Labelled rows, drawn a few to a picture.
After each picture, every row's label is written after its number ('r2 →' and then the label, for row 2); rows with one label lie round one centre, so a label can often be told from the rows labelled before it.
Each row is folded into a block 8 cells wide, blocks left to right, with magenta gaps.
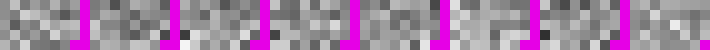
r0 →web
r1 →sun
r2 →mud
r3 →mud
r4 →sun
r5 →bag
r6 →mud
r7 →web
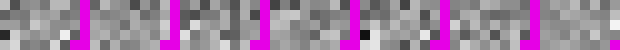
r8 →mud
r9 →web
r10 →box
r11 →sun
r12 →mud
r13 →sun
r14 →web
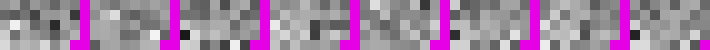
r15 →box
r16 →sun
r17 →mud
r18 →bag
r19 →web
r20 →mud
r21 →bag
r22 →mud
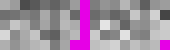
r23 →box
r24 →box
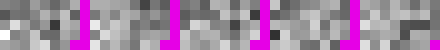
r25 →box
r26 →bag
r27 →box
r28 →mud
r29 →bag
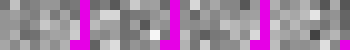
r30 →web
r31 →sun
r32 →web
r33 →bag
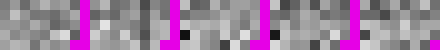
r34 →sun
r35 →box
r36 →mud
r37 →mud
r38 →mud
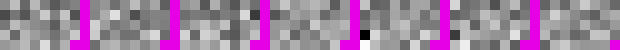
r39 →box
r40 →sun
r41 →box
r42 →web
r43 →mud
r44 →mud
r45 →sun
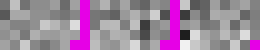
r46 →web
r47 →box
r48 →mud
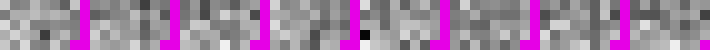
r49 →bag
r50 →box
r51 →box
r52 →bag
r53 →mud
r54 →web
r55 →box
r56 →box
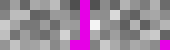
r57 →sun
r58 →sun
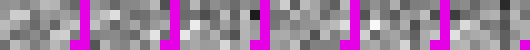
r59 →sun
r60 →sun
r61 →box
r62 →web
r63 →box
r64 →box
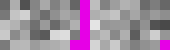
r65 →sun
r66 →bag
